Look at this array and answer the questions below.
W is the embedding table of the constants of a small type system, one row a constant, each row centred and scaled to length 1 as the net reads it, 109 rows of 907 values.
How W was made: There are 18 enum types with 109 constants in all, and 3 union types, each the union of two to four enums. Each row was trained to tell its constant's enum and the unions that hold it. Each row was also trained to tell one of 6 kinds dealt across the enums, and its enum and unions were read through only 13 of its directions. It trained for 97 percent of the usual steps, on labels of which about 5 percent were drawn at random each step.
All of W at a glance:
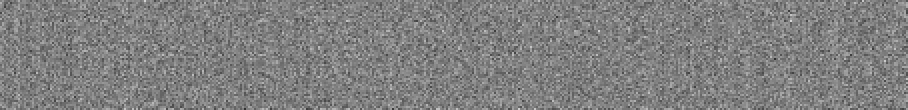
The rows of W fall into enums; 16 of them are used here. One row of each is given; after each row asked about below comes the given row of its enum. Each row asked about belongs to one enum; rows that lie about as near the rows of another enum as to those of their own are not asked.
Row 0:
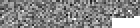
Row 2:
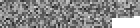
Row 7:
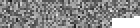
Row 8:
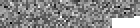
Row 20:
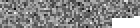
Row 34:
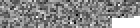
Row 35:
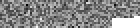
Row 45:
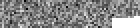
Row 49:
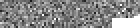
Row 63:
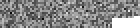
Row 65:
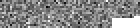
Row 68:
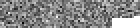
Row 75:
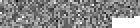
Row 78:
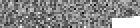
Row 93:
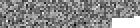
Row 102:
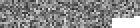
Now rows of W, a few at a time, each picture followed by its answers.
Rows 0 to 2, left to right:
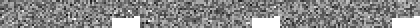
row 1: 8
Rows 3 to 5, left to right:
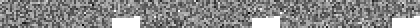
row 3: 2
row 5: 102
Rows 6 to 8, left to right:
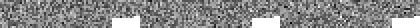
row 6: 65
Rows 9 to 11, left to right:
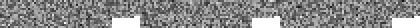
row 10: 75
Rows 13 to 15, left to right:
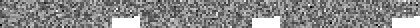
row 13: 20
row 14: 75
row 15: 34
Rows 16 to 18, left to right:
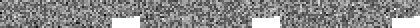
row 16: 0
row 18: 2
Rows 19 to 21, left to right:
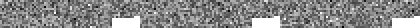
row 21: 0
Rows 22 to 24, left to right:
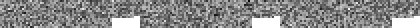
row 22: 34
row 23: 78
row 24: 34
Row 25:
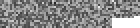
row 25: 78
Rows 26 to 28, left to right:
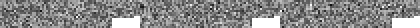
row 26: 75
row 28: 2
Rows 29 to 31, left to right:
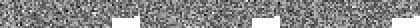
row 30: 65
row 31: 7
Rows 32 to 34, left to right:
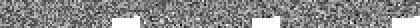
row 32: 7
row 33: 2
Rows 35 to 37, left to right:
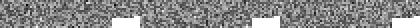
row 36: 20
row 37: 78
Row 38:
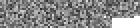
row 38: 7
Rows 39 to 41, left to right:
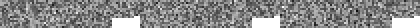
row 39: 75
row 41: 7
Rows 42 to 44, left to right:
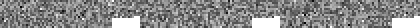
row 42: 78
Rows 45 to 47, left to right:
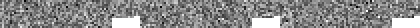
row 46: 68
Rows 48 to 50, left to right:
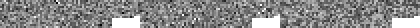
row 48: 65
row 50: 20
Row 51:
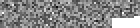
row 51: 8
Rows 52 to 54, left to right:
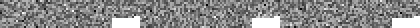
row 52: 0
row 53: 7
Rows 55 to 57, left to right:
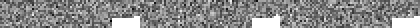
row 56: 65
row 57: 34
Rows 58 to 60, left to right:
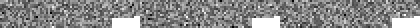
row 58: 102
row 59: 2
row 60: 68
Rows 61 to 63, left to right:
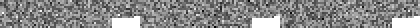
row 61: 8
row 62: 68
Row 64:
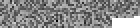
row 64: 34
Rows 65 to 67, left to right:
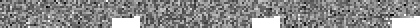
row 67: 45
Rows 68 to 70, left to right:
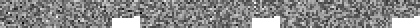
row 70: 20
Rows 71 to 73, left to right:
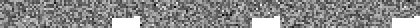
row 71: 63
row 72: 68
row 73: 0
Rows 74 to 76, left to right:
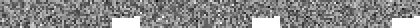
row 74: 75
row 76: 2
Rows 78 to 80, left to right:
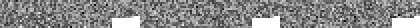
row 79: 20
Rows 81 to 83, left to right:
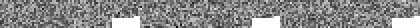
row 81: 78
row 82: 0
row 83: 2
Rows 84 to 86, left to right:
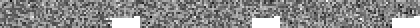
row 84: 75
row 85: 0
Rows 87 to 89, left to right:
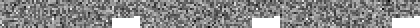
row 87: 34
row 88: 68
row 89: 45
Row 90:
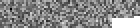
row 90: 93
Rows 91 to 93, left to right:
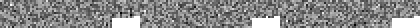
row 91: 102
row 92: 20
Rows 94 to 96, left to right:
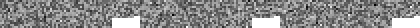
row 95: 78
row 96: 93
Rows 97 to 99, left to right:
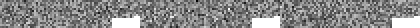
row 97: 7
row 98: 7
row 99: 34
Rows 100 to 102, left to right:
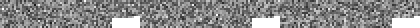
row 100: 63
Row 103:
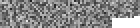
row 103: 75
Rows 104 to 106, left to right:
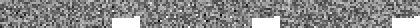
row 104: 102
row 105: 8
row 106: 78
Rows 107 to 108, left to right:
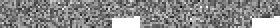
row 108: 0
